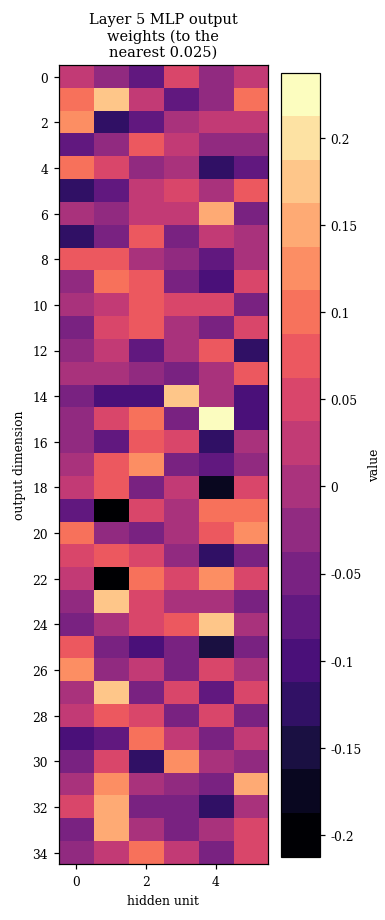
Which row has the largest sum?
1
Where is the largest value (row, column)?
15 4
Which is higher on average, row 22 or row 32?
row 22
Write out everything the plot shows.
Title: Layer 5 MLP output weights (to the nearest 0.025)
x-axis: hidden unit, ticks 0 2 4
y-axis: output dimension, ticks 0 2 4 6 8 10 12 14 16 18 20 22 24 26 28 30 32 34 (0 at the top)
Colour bar: value, ticks -0.2 -0.15 -0.1 -0.05 0 0.05 0.1 0.15 0.2
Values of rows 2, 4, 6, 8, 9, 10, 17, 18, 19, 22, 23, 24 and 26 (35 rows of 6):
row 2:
0.125 -0.125 -0.075 0 0.025 0.025
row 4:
0.1 0.05 -0.025 0 -0.125 -0.075
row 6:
0 -0.025 0.025 0.025 0.15 -0.05
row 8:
0.075 0.075 0 -0.025 -0.075 0
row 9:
-0.025 0.1 0.075 -0.05 -0.1 0.05
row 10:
0 0.025 0.075 0.05 0.05 -0.05
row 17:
0 0.075 0.125 -0.05 -0.075 -0.025
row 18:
0.025 0.075 -0.05 0.025 -0.175 0.05
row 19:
-0.075 -0.2 0.05 0 0.1 0.1
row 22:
0.025 -0.2 0.1 0.05 0.125 0.05
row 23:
-0.025 0.175 0.05 0 0 -0.05
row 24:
-0.05 0 0.05 0.075 0.175 0
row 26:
0.125 -0.025 0.025 -0.05 0.05 0
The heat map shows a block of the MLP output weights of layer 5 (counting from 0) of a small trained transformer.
